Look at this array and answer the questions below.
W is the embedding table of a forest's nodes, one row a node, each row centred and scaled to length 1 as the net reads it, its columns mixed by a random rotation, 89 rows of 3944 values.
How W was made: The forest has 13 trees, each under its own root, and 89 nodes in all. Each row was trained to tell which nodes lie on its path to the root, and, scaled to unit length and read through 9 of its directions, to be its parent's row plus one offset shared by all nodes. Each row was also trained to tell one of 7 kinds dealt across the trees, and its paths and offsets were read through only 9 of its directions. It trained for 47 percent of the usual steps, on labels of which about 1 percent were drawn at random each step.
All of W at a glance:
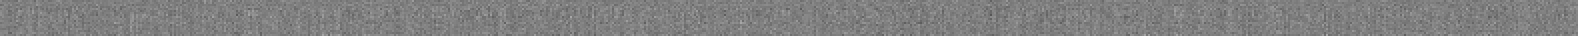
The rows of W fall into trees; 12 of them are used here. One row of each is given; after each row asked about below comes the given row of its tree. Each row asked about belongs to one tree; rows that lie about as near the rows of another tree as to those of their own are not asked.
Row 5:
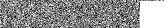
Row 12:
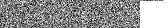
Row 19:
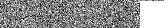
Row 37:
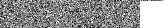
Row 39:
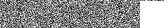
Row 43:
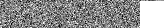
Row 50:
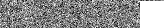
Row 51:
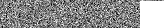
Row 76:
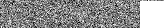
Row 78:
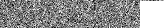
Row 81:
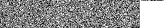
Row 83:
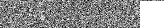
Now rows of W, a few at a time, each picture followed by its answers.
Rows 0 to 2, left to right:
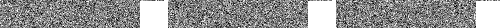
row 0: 76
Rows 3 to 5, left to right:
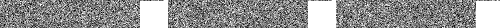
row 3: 12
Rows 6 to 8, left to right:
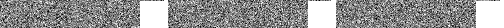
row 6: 43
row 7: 83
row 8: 19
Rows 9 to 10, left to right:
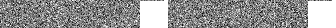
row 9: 81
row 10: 76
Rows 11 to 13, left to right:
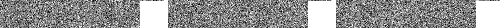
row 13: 76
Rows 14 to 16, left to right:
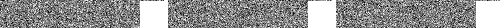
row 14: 43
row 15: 12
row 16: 39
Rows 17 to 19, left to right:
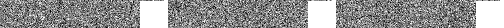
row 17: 83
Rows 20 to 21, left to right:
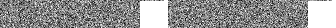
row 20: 51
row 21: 43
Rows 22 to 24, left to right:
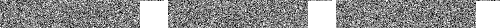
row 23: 43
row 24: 19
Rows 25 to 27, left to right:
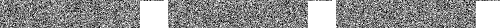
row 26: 19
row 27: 83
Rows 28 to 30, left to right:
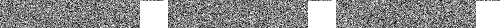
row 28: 37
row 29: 12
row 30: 51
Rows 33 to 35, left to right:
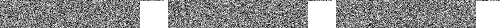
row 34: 39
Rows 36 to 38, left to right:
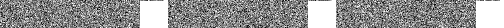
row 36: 37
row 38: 37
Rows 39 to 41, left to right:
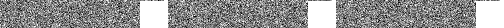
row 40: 19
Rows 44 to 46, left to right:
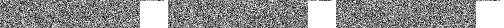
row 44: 19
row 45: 19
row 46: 37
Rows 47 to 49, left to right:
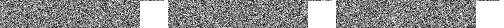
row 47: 43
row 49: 81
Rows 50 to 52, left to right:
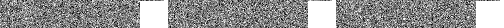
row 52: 83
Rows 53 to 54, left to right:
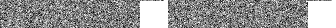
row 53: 76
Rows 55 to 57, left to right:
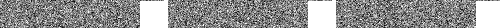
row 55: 76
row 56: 78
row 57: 43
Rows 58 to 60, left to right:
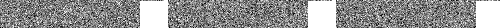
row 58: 76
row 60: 83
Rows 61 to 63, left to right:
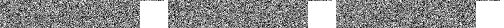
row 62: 39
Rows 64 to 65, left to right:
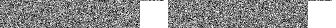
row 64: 78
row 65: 37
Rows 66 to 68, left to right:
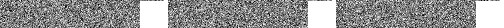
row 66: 37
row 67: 43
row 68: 83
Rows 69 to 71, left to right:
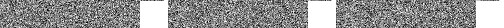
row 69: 81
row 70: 76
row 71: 76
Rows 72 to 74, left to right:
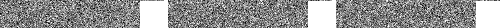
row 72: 78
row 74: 19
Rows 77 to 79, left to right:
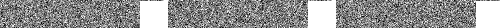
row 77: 37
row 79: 19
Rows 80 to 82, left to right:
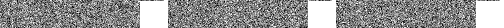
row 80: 50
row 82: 83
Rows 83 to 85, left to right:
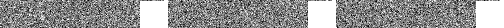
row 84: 43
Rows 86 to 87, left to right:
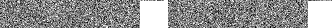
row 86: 37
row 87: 83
